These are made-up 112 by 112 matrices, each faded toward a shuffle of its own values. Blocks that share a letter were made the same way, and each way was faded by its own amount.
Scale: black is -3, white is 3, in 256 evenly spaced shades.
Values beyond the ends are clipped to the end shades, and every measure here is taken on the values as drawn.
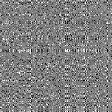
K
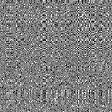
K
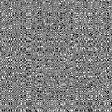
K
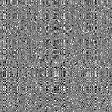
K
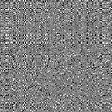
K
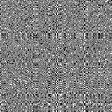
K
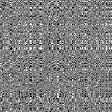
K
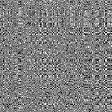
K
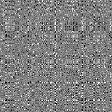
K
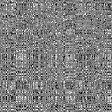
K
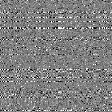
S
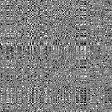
K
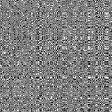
K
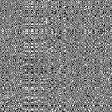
K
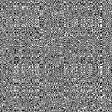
K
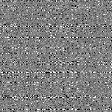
S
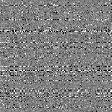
S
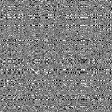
S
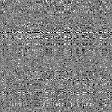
S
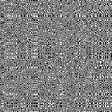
K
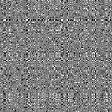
K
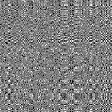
K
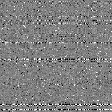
S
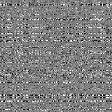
S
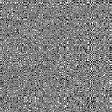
K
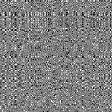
K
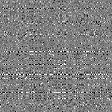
S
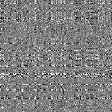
S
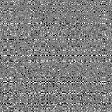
S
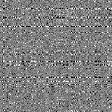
S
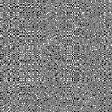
K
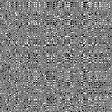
K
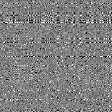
S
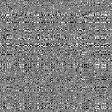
S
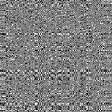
K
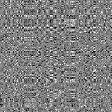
K
